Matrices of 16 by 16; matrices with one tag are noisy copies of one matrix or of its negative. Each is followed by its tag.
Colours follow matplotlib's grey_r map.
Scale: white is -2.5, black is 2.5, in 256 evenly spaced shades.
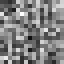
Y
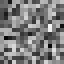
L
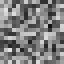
L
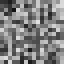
Y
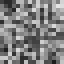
Y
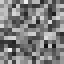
L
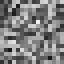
L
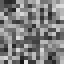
Y
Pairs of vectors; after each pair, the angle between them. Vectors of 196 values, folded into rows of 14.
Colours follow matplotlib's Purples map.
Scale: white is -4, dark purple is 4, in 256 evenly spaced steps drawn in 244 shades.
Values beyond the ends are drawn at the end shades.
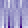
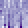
nearly parallel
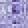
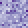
partly aligned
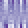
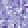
partly aligned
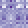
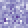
partly aligned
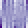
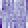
nearly parallel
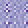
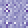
nearly parallel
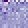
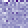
nearly opposite
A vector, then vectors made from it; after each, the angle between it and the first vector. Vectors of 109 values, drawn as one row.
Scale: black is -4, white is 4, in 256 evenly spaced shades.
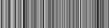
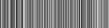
nearly opposite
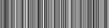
partly opposed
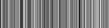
partly opposed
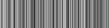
partly aligned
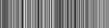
partly opposed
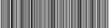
orthogonal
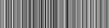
orthogonal
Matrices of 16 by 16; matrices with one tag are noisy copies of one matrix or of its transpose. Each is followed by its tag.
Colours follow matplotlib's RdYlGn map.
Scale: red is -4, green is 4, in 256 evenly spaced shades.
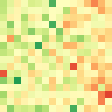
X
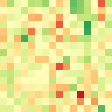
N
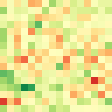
N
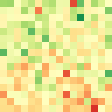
X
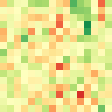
N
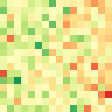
X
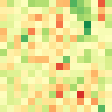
N
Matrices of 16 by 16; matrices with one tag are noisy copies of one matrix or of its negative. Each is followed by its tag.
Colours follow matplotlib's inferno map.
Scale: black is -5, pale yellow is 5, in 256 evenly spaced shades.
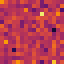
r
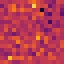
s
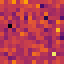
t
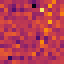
s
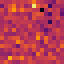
s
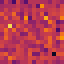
t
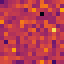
r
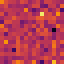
r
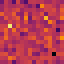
t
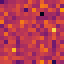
r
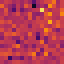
s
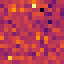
s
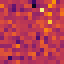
s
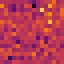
s
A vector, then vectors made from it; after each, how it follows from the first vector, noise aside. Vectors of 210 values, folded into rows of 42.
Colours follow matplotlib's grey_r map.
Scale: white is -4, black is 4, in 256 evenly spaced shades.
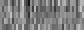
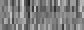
copied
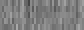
shrunk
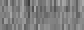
shrunk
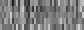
copied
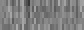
shrunk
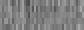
shrunk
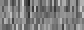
copied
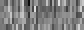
copied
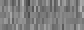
shrunk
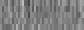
shrunk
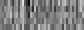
copied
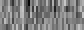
copied
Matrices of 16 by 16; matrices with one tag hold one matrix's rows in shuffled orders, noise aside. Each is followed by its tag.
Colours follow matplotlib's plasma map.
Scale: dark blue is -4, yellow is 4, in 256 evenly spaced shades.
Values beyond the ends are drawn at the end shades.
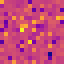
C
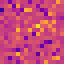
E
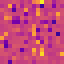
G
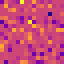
C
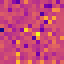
E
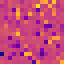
E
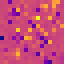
E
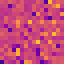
E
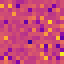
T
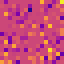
T
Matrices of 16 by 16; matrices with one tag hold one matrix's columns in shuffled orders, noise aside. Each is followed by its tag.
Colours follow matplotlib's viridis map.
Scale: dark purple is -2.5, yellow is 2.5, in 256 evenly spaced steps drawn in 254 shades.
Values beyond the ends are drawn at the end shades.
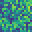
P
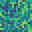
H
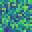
P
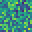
H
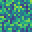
P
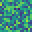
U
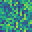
H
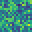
P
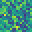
U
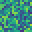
U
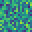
H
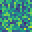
H
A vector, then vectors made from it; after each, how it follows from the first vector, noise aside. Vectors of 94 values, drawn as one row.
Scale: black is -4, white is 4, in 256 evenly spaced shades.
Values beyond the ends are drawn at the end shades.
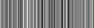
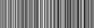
wrapped around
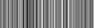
negated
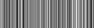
wrapped around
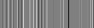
partly zeroed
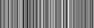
negated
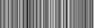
negated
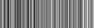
wrapped around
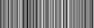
negated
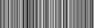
negated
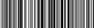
scaled up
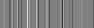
partly zeroed
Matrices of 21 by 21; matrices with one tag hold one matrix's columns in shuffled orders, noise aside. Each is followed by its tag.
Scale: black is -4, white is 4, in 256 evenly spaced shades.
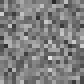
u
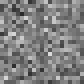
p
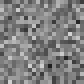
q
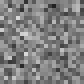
p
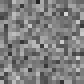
u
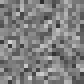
u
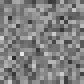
q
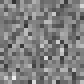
u
